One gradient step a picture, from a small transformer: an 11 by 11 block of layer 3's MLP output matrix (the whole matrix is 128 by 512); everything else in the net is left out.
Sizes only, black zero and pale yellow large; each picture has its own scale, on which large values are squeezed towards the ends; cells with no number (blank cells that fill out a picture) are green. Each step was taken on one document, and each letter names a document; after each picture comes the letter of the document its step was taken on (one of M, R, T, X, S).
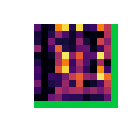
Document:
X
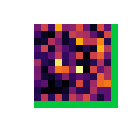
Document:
X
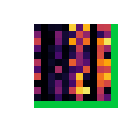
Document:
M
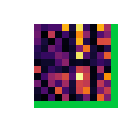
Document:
X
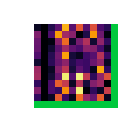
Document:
X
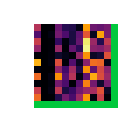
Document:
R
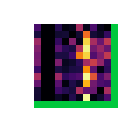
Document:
R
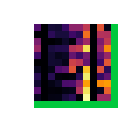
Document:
R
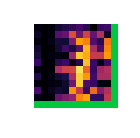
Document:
M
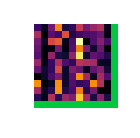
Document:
X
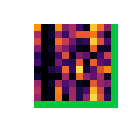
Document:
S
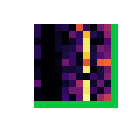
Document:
R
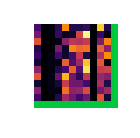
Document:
R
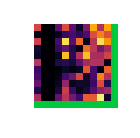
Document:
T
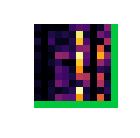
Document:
M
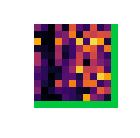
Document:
S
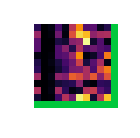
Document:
M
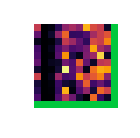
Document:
T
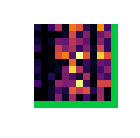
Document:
M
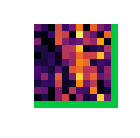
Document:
S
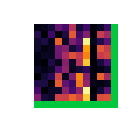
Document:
M
